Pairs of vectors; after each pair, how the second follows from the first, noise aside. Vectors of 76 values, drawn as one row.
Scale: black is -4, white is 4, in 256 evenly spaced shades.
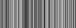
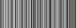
shuffled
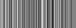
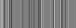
partly zeroed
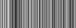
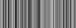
sign-scrambled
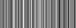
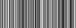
shuffled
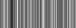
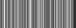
wrapped around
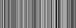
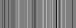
partly zeroed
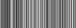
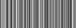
sign-scrambled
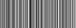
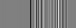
partly zeroed
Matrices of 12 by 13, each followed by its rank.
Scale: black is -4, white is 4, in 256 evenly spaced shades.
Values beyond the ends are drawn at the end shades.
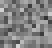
full rank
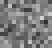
full rank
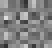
two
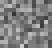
full rank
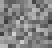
full rank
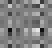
one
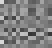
two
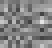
two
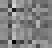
two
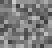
full rank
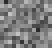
full rank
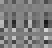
one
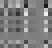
one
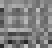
two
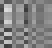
one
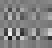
one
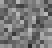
full rank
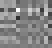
two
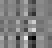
one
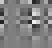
one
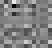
two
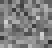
full rank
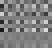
one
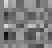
two
